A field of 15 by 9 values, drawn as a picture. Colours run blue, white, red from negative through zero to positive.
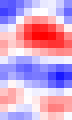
Horizontal stripes repeat 2 times down the table. On average the colour sits 50% of the way up the scale. The ninth with the highest average is the top middle. There are no lone odd cells. No overall slope runs across the table.
